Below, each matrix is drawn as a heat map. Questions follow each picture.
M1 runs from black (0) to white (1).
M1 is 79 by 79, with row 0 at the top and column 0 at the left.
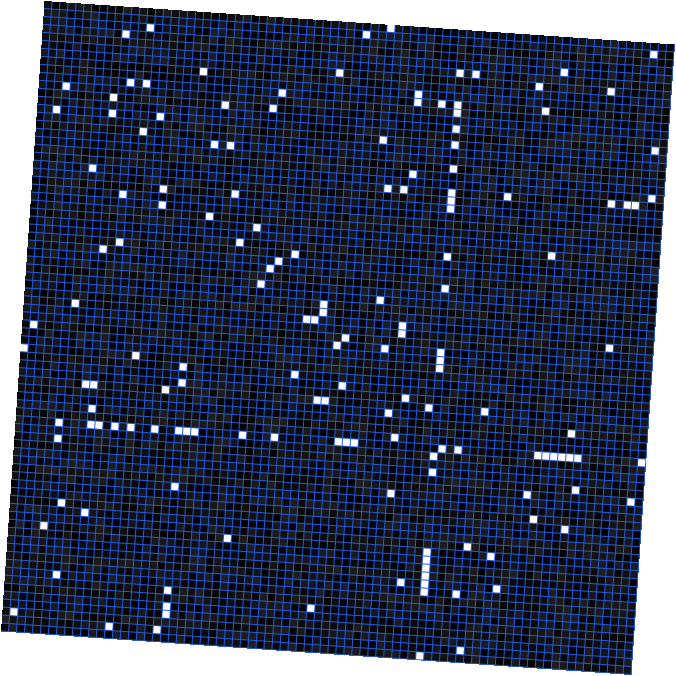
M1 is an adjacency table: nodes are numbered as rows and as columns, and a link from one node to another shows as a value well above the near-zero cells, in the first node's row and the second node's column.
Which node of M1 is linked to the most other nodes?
node 52
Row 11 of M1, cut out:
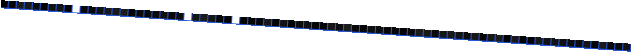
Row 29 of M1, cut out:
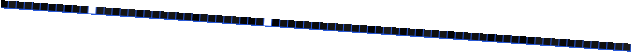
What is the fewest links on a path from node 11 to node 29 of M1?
1
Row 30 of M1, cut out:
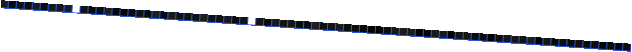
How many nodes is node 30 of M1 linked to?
2
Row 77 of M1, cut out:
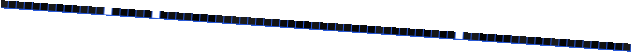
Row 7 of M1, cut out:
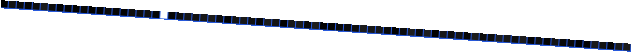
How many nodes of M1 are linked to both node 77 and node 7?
0
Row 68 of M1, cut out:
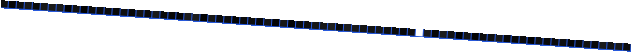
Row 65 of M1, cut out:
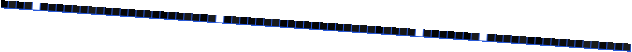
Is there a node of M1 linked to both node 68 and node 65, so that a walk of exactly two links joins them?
yes
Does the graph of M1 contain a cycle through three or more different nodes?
no
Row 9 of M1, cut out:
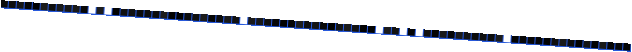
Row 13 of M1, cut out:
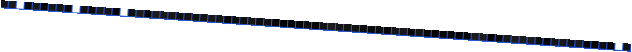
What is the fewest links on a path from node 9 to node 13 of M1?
1
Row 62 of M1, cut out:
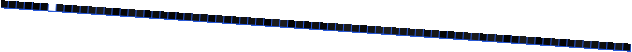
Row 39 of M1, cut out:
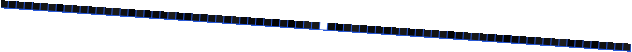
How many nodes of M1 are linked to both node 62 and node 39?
0
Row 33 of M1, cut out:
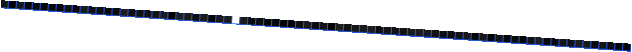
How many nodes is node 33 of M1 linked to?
1
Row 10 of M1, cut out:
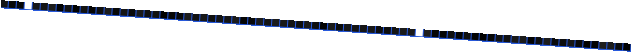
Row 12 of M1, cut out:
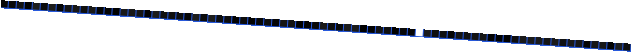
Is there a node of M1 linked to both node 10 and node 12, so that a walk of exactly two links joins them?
yes
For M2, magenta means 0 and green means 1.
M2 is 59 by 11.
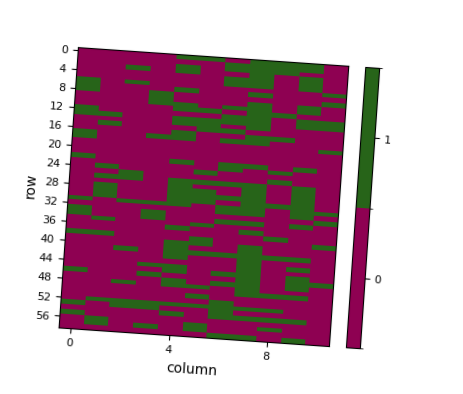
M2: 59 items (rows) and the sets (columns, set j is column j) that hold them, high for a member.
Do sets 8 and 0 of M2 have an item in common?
no
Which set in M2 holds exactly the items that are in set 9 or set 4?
7
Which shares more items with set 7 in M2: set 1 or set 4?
set 4
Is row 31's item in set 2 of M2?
yes
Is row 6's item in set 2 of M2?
yes
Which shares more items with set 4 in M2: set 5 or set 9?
set 9
